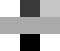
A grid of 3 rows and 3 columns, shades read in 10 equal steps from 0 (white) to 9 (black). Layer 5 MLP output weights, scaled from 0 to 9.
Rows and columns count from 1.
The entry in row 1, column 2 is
7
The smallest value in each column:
0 3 0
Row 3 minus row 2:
-3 6 -3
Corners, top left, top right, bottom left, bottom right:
0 2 0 0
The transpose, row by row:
0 3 0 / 7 3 9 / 2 3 0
